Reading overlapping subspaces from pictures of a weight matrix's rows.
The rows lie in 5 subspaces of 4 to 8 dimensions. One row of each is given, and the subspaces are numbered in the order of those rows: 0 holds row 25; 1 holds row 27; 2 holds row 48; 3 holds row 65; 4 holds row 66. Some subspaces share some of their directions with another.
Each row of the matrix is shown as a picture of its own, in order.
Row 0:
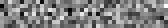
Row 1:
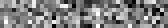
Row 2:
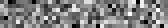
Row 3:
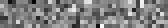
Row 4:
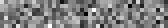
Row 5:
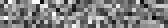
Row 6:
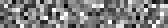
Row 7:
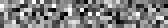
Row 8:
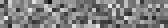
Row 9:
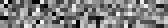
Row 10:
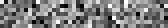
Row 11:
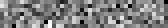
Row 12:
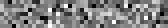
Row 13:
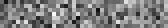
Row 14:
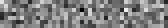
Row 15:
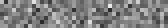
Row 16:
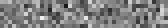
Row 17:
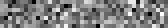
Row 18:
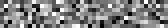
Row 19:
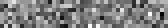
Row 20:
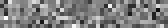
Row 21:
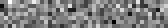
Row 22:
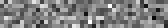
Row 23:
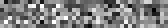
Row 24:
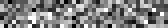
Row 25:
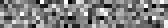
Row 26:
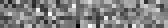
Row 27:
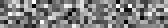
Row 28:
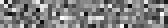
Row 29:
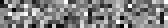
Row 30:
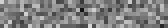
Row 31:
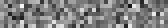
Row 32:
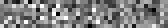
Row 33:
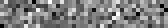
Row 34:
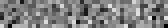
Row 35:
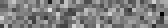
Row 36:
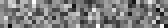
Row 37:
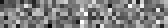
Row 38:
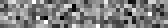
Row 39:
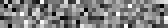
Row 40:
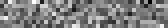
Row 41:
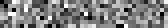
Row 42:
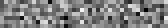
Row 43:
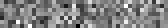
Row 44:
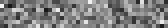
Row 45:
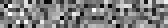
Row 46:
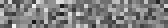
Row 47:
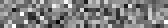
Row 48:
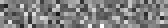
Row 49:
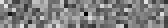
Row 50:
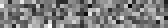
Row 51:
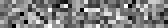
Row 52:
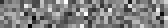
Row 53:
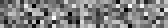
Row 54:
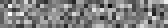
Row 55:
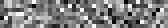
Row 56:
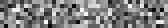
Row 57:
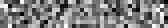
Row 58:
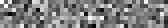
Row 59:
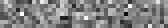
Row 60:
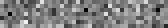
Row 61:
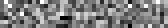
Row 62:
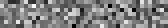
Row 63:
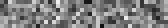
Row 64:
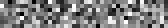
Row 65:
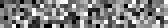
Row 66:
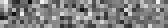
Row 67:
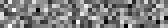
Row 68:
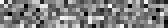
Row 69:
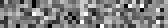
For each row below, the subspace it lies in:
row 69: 1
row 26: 1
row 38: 3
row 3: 1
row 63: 1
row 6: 2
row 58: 4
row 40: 0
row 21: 2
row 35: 2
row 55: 2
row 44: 3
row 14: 4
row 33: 1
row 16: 2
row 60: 0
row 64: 4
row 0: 2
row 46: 1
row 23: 1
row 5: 0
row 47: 2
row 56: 3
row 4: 3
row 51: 2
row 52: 2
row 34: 0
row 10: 1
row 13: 1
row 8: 1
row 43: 1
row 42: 4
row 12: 2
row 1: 1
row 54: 1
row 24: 2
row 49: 4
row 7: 2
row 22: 0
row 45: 1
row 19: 2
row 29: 3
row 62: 1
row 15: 1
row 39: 0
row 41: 4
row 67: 0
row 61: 4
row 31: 4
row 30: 2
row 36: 1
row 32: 1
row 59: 4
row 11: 2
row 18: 2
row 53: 1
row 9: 0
